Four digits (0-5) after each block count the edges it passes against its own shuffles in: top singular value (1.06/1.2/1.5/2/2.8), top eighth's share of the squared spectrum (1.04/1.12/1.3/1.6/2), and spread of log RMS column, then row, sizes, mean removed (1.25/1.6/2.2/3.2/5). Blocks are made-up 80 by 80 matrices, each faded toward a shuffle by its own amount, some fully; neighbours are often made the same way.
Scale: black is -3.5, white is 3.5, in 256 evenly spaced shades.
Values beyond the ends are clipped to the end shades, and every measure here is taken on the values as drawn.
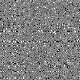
4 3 1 2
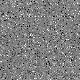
3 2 0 0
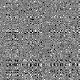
4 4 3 2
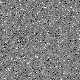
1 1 0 0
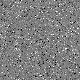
0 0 0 0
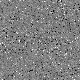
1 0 0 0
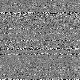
2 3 0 4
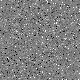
0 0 0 0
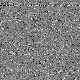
2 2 0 2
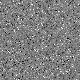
0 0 0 0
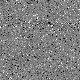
0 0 0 0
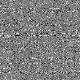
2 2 0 3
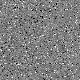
1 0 0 1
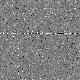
3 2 0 1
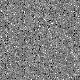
1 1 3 0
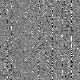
3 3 3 0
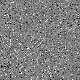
1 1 1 0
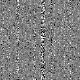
2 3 4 0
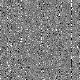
2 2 3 0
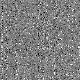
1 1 2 0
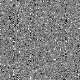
1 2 2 0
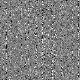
2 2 3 0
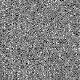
3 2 1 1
